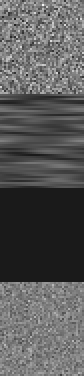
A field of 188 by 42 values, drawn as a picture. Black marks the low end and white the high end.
It is made of 4 by 1 panels. Panel 1,1: middling, fine-grained, strong in contrast. Panel 2,1: low, streaked across. Panel 3,1: very low, flat. Panel 4,1: middling, fine-grained.
